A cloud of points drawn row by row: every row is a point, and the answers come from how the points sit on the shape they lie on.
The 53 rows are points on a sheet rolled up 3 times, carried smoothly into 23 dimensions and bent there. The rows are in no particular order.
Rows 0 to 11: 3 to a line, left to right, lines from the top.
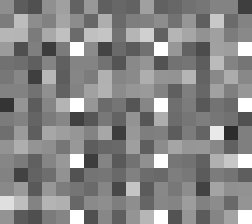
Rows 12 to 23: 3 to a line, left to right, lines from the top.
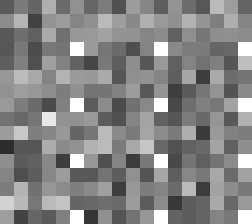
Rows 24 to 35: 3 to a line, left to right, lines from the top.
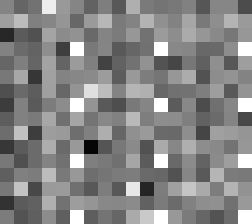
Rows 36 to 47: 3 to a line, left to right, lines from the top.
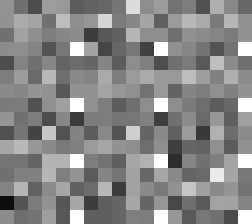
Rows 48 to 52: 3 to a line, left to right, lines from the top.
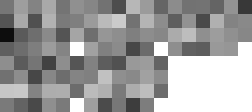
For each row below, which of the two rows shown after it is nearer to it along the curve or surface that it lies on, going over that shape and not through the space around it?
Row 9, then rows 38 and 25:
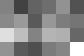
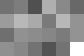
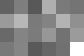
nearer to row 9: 38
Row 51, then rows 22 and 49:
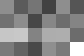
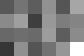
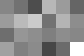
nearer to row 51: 49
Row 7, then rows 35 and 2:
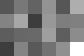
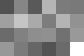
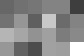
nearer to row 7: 35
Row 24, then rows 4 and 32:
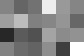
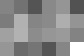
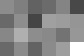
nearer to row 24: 4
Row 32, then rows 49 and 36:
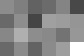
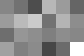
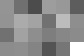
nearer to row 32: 36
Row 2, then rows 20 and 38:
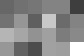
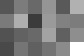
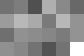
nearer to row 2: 38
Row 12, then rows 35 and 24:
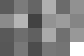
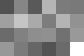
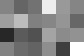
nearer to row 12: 35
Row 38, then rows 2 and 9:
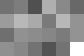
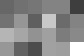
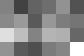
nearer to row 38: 2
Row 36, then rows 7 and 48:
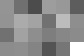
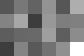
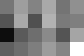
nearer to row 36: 7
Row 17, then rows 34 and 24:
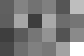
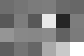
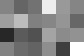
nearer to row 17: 24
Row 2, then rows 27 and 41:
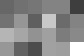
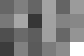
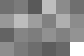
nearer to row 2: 41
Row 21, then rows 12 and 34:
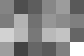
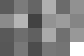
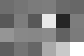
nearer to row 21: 34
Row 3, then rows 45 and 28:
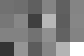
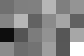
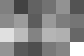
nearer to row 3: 45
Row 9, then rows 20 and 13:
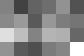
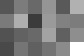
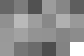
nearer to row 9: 13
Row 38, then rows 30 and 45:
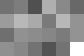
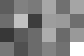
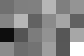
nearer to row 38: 30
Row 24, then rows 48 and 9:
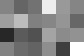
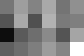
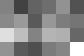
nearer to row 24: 48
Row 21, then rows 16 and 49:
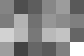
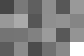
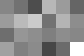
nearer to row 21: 49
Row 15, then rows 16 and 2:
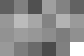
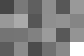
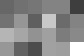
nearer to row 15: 2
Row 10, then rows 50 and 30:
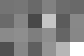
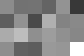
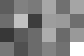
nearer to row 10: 50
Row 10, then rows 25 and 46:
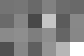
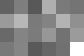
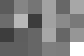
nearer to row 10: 46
